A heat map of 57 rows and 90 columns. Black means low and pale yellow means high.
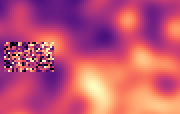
In the middle left lies a patch that is rougher than the rest. Neither half mirrors the other. Values change most from cell to cell in the middle left. There is an overall slope up to the bottom right. The top middle is the ninth with the lowest average.
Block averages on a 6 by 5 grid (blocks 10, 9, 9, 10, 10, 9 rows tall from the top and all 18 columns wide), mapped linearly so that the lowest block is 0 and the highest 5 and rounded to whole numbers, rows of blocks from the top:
1 0 1 2 1 | 2 2 0 2 2 | 1 3 1 2 2 | 2 1 4 4 4 | 2 1 5 4 3 | 2 2 4 4 5
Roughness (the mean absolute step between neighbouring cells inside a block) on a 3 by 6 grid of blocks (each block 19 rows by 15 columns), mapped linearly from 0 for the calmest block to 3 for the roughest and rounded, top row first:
0 0 0 0 0 0 | 3 3 0 0 0 0 | 0 0 0 0 0 0
